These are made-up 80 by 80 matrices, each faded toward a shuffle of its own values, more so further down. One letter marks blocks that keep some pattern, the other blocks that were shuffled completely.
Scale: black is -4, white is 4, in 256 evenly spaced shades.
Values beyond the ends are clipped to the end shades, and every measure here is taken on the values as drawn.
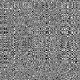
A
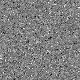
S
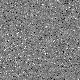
S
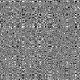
A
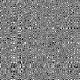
A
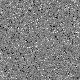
S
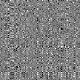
A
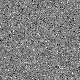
S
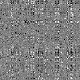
A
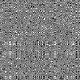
A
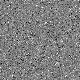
S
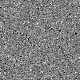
S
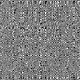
A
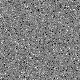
S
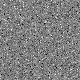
S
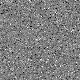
S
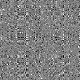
A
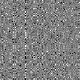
A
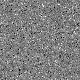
S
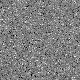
S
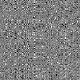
A
